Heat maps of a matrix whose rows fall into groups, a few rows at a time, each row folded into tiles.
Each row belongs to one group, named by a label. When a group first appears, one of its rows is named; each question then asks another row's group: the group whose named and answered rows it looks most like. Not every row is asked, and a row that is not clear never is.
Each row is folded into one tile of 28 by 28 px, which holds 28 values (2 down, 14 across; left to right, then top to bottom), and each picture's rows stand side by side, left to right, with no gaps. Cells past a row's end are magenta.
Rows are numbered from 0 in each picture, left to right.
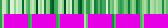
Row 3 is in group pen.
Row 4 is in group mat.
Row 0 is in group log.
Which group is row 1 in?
mat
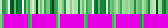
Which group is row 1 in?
mat
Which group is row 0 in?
pen
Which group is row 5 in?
mat
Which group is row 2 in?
log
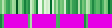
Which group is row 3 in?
mat
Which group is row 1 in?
log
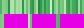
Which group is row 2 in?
pen
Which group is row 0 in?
log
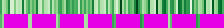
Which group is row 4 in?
mat
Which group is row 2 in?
pen
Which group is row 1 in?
log
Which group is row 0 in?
log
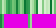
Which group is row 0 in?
mat
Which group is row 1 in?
log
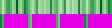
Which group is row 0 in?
mat
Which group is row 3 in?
mat
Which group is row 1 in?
log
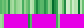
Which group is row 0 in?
log
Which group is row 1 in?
mat
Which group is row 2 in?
log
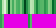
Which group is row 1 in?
mat
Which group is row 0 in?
mat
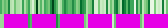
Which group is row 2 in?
mat
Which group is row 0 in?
log
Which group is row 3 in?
log
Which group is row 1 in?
mat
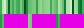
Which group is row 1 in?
log
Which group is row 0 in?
mat
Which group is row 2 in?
mat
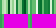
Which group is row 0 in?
mat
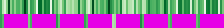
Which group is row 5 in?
mat
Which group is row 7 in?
pen
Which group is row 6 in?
pen
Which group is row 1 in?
pen
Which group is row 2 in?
log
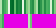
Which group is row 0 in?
pen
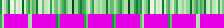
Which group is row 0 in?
log
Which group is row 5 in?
log
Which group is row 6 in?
log
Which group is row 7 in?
log
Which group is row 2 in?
mat
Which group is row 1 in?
log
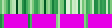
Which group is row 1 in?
mat
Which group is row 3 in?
pen
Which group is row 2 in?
log
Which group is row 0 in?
mat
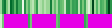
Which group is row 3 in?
mat
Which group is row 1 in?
log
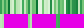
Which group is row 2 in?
pen
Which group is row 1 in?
log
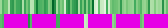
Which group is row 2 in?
pen
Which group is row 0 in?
pen
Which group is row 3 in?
log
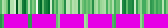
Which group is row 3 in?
log
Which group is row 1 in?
pen
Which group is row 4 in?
pen
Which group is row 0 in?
mat
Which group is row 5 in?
pen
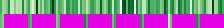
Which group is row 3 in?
mat
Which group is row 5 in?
mat
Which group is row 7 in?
mat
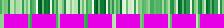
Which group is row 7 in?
pen
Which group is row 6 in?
pen
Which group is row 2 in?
log
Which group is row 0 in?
log
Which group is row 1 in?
pen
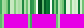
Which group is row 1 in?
pen
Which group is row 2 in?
log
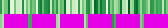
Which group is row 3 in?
pen
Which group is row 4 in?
mat
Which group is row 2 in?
log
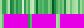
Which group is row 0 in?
pen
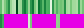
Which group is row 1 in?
pen
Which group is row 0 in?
mat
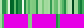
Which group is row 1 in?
log
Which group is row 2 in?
mat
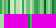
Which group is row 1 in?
mat
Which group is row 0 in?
log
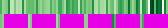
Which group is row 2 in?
pen
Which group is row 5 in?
pen
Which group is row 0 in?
log
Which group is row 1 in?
log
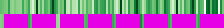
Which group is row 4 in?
mat
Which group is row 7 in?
pen
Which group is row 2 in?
log
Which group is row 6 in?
mat
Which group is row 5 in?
mat
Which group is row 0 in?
log
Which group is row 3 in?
pen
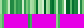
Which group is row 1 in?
mat
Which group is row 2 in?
pen
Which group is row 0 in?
pen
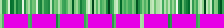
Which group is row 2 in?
mat
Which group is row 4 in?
mat
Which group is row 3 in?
mat
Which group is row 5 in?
log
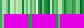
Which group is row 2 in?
mat
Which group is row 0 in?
log
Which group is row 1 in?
pen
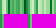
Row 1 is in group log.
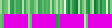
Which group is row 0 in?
pen
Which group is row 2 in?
pen
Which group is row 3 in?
pen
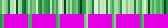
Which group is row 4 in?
log
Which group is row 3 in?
log
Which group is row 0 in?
mat
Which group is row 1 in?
pen
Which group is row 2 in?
mat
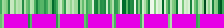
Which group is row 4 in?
pen
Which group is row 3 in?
pen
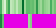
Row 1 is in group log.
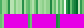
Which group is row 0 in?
log
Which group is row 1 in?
log
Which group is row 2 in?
pen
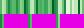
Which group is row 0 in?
mat
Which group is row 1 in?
mat
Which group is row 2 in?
log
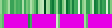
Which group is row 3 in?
pen
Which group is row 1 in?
mat
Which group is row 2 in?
pen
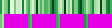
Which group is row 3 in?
mat
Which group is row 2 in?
mat
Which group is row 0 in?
log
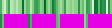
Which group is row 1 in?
mat
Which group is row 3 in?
pen
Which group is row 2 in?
log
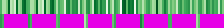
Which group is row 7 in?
pen
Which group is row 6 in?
pen
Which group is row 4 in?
pen
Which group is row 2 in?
pen
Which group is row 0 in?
mat
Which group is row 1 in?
mat
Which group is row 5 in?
mat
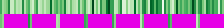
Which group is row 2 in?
log
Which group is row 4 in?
log
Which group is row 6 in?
mat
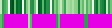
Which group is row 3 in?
pen
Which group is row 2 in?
log
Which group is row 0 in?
pen
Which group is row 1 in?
pen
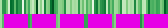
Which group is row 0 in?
pen
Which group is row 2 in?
log
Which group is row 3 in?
pen
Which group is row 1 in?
mat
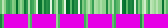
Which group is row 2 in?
pen
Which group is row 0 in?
mat
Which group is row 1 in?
pen
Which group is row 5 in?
log
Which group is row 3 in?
log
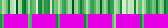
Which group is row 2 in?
mat
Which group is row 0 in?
mat
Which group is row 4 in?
log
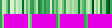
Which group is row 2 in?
log
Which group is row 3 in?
mat
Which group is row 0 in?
log
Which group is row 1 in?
pen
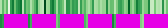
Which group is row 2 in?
pen
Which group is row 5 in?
log
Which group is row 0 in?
pen
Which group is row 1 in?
mat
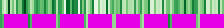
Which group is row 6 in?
mat
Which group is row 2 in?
pen
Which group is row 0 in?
mat
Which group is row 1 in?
mat
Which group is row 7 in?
log
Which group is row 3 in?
log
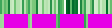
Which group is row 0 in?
log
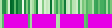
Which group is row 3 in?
pen
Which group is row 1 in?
log
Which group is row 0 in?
pen
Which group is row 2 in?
log
